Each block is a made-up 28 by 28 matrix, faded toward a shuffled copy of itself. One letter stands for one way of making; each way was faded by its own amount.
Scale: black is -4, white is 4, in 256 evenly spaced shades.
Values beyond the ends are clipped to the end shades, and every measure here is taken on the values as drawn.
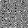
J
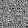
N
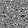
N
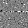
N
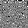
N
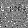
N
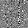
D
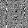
D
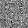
D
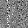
D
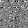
N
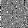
D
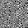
J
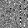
D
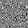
N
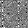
D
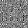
J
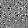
N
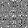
J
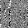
D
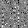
J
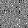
J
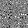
N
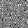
J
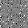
J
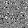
N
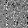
D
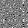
J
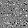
N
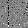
D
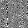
D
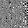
D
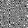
J
